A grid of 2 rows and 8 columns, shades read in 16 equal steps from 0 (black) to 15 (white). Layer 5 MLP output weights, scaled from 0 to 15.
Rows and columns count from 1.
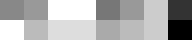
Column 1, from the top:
8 15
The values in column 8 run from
0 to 3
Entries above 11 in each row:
3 4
